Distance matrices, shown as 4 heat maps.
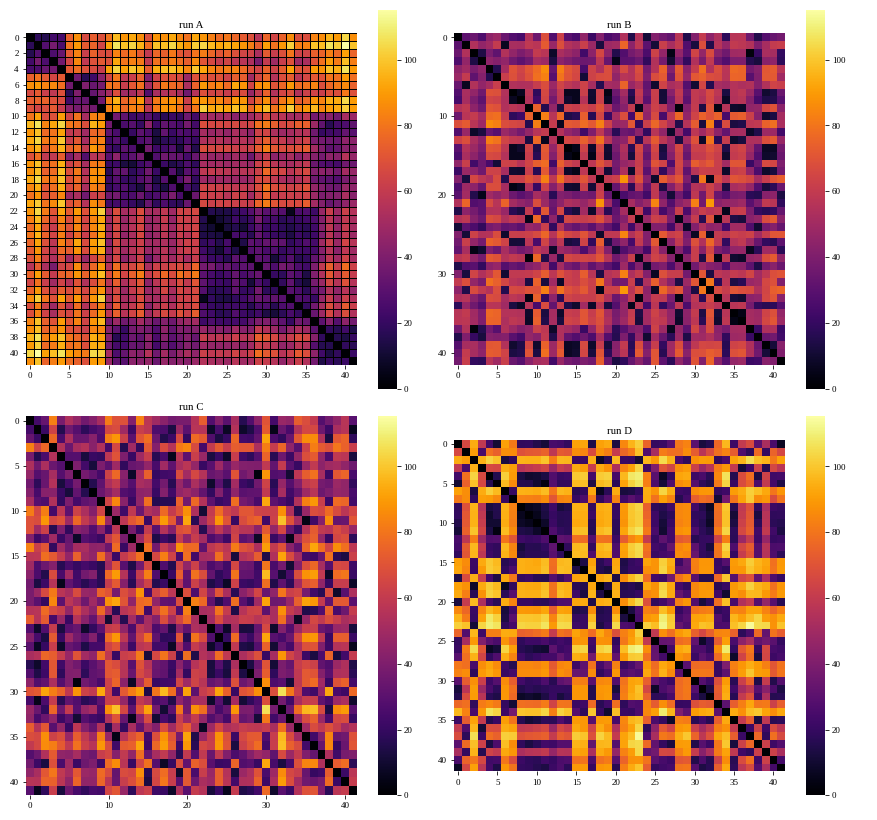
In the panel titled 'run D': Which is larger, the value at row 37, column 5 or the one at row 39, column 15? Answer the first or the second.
the second
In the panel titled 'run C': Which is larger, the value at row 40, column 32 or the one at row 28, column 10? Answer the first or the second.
the first
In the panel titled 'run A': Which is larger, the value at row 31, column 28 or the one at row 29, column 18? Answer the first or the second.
the second
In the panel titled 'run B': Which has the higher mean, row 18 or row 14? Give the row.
18
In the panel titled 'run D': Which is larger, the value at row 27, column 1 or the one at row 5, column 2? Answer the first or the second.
the second
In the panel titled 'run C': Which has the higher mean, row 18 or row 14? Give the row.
14
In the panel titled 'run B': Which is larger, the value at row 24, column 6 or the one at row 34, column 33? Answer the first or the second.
the second
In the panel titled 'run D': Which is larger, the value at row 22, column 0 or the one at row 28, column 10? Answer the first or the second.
the first
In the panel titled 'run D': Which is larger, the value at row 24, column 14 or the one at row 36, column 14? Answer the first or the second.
the first
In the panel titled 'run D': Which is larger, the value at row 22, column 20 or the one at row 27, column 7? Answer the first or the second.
the first
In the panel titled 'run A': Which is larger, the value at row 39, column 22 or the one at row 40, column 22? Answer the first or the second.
the second
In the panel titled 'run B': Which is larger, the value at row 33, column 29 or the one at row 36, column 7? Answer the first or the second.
the second
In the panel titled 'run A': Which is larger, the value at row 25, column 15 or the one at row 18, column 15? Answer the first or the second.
the first
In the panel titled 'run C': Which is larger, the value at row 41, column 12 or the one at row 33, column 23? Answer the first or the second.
the first
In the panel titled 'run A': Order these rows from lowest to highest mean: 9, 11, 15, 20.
15, 20, 11, 9
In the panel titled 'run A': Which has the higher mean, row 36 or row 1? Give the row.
1
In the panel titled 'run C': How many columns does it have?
42
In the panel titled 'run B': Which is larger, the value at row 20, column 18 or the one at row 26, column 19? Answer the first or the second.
the first
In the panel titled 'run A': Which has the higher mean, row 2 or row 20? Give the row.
2
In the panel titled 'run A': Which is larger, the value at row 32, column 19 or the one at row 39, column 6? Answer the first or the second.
the second
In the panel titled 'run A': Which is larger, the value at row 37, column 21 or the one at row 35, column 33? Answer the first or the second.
the first
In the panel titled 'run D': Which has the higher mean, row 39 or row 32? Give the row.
39
